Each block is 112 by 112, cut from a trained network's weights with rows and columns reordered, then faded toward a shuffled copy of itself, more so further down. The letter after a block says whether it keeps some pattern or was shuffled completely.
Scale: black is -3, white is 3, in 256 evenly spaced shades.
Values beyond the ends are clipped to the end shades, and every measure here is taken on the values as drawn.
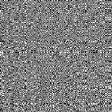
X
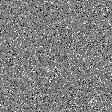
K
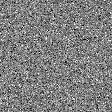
K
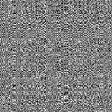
X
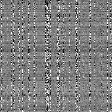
X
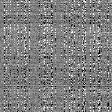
X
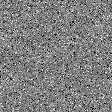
K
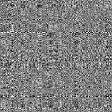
X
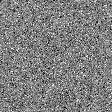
K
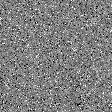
K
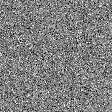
K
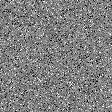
K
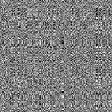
X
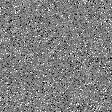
K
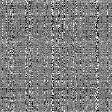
X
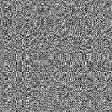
X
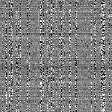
X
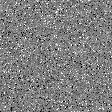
K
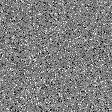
K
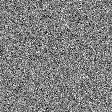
K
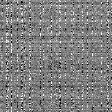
X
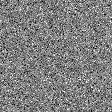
K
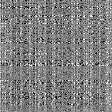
X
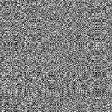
X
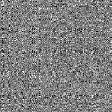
X
